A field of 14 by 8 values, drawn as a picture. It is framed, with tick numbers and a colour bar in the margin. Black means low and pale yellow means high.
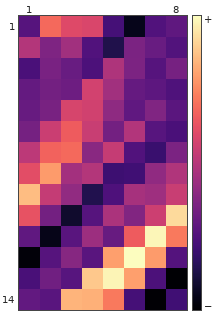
The top right is the smoothest part. Neither half mirrors the other. The bottom right is the roughest part. Streaks slant up to the right.
